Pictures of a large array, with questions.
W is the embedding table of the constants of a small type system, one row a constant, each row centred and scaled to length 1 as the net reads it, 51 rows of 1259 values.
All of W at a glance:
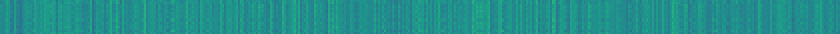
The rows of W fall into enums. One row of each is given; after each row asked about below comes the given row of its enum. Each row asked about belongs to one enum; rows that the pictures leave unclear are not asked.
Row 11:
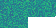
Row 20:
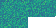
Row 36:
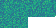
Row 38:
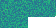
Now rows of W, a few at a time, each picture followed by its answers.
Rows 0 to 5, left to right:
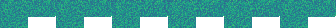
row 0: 38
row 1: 38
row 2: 36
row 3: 20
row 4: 20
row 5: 38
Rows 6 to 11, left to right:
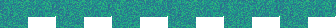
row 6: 11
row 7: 11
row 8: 38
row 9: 11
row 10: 36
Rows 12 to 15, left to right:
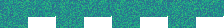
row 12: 11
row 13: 36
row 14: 38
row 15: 20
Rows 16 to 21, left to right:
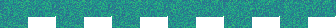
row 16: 11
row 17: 11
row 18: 11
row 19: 38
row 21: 36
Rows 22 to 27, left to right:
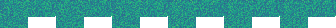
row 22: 11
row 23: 38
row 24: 11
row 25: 20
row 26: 36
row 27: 36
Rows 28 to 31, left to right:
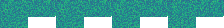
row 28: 38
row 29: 38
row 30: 38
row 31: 36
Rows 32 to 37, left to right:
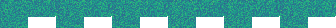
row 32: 38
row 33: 11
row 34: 11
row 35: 20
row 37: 11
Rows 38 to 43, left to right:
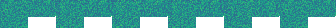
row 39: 36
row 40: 20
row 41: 36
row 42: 11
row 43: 38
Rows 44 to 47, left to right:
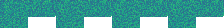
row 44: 36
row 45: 38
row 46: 38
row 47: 38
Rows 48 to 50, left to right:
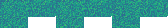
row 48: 20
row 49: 20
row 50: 11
